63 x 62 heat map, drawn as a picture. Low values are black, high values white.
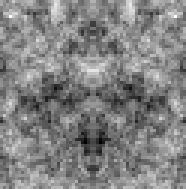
On average the colour sits 50% of the way up the scale. The values follow a bell shape. It is mirror symmetric from left to right. No regular stripes run through it. No single row or column stands out from its neighbours. The texture is blotchy. The ninth with the lowest average is the bottom middle.
